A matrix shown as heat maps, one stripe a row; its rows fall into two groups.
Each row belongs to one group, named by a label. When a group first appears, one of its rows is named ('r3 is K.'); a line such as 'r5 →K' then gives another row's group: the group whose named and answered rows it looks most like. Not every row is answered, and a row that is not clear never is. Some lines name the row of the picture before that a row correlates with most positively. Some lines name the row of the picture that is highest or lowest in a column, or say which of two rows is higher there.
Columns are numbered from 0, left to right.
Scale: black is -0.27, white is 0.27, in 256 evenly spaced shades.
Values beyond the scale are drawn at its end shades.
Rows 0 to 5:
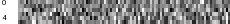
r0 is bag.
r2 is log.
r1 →log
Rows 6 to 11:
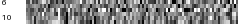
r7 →log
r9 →bag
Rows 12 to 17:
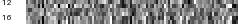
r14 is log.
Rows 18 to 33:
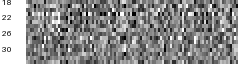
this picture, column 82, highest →21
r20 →bag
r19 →bag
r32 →log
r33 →bag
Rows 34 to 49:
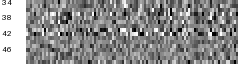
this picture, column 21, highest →39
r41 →log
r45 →log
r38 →bag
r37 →bag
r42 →bag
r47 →bag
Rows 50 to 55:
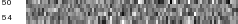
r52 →bag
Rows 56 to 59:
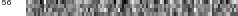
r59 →bag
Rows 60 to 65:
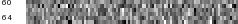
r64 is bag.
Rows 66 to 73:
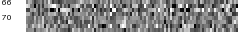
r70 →bag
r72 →log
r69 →bag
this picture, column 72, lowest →72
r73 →bag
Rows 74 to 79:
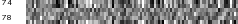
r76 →bag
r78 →bag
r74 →bag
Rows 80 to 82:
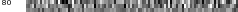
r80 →bag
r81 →bag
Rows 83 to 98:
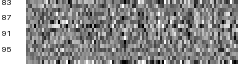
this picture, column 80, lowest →90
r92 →log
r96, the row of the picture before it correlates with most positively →80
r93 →bag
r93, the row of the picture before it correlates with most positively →81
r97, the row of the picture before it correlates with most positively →82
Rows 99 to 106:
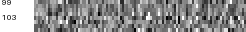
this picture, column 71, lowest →105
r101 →log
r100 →log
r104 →bag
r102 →log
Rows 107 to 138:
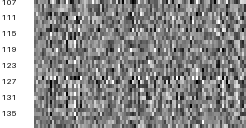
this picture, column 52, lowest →127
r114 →log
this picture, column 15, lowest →126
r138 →log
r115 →bag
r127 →log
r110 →log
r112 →bag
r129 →log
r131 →bag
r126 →bag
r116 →bag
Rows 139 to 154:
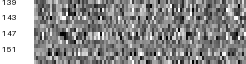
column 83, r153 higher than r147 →Yes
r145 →log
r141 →bag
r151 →log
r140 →bag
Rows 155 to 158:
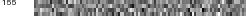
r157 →log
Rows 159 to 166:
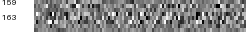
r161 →log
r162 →log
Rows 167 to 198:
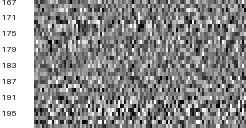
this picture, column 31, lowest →194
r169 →bag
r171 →log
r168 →log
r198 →bag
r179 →log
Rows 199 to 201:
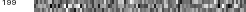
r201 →bag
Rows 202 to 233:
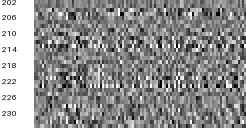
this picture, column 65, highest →204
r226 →log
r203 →log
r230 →bag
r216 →bag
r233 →log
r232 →bag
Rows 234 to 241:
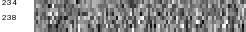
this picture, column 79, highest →241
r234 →bag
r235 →log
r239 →log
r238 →log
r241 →log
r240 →log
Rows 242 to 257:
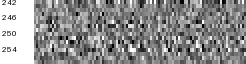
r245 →bag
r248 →log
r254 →log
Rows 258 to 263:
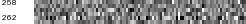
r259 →log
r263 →log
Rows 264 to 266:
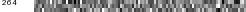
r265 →bag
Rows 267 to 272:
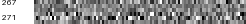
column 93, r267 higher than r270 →Yes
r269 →log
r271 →log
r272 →bag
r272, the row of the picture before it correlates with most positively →265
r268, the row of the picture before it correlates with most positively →266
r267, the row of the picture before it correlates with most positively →265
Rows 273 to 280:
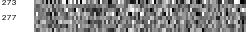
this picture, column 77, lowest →280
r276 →log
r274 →log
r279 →log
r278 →log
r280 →log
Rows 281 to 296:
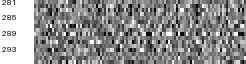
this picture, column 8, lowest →284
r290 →log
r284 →log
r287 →bag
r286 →log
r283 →log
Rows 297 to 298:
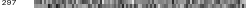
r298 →log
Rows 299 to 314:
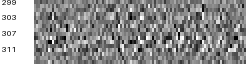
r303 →log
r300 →log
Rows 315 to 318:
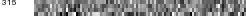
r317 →bag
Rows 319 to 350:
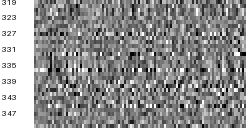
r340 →bag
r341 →log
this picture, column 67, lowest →341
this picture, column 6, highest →340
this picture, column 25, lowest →343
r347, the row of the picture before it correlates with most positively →318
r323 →log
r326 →log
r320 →bag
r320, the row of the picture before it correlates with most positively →317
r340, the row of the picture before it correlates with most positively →317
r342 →bag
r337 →log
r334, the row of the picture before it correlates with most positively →318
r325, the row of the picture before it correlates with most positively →318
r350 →log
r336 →log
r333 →log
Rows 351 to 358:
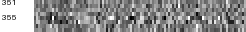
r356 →log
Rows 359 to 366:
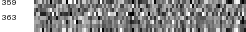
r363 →log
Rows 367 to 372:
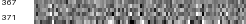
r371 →log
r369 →log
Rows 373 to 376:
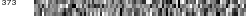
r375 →bag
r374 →bag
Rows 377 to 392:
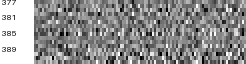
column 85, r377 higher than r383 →Yes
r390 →bag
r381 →log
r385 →log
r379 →bag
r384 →log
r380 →log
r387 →log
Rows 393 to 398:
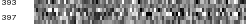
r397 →bag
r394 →bag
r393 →log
